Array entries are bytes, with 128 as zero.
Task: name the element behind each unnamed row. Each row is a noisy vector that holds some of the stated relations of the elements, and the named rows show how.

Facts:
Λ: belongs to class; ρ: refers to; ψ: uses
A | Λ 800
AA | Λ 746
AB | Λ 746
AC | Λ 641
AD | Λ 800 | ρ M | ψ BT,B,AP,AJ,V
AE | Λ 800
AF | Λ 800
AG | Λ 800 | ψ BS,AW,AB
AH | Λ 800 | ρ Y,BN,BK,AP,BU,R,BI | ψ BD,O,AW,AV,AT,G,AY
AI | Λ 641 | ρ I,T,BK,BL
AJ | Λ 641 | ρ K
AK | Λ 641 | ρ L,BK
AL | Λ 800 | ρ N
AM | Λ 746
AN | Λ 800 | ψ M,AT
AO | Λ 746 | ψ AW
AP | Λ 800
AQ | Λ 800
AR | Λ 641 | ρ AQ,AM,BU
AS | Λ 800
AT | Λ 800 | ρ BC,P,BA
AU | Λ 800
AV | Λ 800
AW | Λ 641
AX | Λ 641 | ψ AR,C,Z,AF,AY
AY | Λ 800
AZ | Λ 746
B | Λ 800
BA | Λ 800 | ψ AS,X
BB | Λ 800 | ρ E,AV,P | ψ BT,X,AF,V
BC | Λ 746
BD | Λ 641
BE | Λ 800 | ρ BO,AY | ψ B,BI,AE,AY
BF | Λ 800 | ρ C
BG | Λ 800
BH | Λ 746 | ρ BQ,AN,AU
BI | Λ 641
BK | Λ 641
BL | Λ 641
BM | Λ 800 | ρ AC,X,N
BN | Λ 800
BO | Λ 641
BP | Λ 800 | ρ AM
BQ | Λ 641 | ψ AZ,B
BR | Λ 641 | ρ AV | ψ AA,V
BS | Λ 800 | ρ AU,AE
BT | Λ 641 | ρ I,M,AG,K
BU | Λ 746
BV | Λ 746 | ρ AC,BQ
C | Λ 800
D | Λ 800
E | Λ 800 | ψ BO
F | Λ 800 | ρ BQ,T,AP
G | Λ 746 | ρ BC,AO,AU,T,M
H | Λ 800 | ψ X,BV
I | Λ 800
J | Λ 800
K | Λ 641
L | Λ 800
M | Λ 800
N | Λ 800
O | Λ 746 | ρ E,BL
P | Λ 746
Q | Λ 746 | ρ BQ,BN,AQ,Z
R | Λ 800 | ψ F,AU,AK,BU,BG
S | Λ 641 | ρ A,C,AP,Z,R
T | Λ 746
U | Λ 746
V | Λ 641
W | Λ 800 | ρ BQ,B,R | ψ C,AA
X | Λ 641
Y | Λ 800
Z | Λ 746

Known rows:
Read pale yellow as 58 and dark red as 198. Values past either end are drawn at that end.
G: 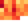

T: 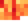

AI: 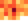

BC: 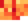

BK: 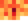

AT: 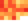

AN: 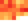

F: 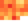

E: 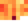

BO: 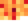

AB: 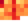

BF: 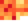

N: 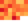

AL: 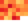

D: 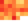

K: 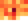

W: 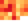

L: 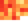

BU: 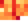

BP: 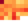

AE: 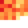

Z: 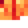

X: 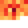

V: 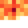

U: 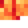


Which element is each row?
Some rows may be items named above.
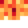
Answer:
AR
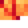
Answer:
AZ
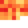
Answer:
H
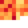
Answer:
C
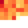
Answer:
BE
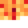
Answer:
BO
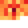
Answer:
X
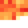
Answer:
AN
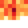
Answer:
S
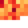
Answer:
AO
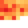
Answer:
AD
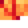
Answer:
AZ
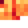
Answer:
AM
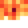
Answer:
AJ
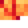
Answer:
AZ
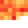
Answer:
M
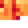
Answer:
O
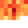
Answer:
AC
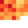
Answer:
BS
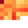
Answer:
BP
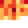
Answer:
AX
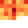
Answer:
BI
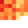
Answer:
AE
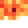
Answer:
BT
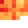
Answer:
B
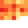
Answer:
BB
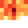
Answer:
S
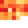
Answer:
BA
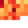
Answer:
AO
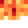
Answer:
AR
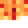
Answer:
BO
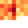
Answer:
BR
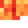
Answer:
AA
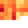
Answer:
AV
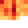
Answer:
BQ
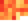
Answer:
AY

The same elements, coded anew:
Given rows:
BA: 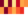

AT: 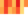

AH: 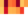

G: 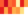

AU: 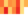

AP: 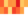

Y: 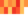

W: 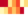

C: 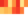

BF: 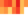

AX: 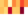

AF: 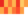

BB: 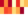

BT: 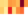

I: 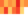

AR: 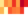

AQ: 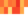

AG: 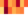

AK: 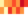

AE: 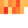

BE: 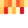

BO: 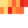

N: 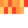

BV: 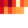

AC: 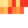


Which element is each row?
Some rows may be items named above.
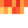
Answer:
BP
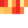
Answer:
C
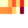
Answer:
BQ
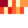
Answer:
AA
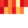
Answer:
AM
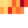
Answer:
K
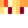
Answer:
BR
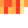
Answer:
BS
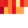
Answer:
BU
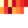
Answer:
AW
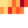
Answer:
K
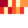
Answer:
AA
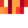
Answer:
X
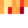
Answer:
V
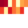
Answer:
AA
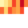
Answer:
BI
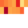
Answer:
AN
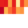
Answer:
Z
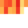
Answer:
BS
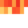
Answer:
BP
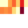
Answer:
BQ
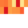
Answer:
E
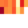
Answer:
AZ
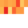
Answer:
AY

